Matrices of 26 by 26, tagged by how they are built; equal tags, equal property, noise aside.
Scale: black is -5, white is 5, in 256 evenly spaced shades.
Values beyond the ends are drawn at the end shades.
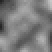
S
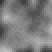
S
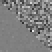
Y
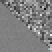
Y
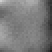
S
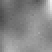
S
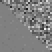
Y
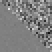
Y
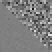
Y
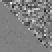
Y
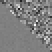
Y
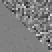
Y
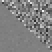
Y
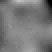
S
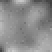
S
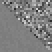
Y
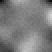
S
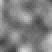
S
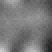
S
